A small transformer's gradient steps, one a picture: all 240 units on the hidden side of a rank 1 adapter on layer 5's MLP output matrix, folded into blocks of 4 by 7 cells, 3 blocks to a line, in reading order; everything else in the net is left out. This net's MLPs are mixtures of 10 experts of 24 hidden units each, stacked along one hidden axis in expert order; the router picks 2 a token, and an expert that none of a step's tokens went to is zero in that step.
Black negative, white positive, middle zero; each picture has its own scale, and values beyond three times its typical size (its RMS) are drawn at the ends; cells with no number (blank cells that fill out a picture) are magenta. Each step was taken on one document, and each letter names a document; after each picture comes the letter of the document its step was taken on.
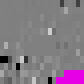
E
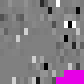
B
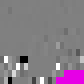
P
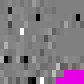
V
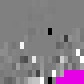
V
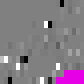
P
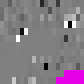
B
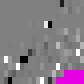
P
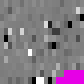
V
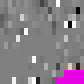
B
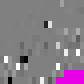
P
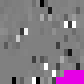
B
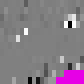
B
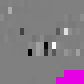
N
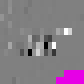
N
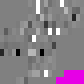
E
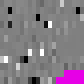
V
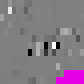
N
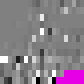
E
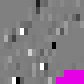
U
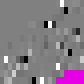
P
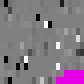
P
